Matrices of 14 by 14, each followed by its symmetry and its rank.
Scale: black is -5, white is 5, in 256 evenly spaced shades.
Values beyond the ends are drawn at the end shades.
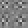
symmetric, rank two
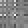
symmetric, rank two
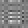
neither, rank one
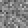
neither, full rank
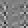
neither, rank two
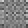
neither, rank two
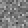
neither, full rank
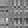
neither, rank two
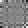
symmetric, rank two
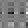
neither, rank one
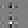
neither, rank one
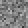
neither, full rank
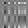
neither, rank one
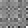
symmetric, rank two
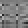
neither, rank two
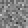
neither, full rank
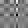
neither, rank one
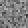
neither, full rank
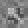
symmetric, rank two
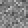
neither, full rank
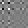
symmetric, rank two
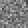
neither, full rank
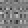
neither, rank two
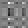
neither, rank one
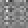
neither, rank two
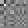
symmetric, rank two
